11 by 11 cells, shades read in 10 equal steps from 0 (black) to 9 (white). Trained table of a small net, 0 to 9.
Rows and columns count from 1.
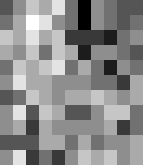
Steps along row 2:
up up down down down down up down down up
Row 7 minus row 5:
-1 -3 1 -1 -3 2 0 3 5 0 2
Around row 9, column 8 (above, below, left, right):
5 4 5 6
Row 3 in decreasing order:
8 7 7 6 6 5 4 2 2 2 1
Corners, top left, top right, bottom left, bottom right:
3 3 5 6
